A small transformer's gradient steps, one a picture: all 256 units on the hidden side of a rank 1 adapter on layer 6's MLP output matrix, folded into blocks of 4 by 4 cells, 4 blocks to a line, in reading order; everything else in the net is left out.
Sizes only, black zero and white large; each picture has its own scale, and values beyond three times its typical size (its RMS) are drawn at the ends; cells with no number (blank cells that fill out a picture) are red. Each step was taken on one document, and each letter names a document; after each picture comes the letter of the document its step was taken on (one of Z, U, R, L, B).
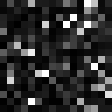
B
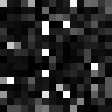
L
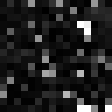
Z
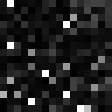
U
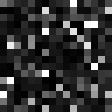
L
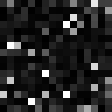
U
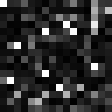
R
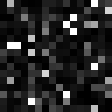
U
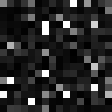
L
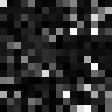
R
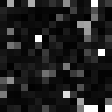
Z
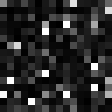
L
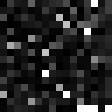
Z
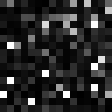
L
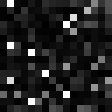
U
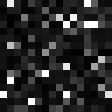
B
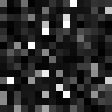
L
